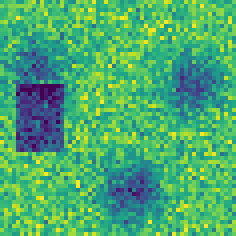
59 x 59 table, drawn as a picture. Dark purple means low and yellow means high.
Slope: none. Odd patch: lower, in the middle left. Dips: three. Ninth with the lowest average: middle left. Odd rows or columns: none.
